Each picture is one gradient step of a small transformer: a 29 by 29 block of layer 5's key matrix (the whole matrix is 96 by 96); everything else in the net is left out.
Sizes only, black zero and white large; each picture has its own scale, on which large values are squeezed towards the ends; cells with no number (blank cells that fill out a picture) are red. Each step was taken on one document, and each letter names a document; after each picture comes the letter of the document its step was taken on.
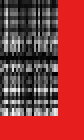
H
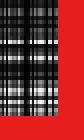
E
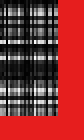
E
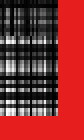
H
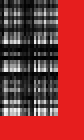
H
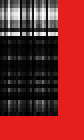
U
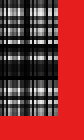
E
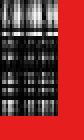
U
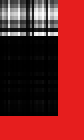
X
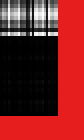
X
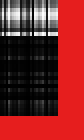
X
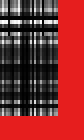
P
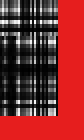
P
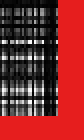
E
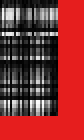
U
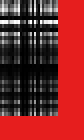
P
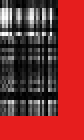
U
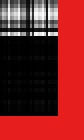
X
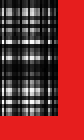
E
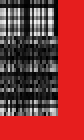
H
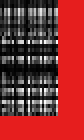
E
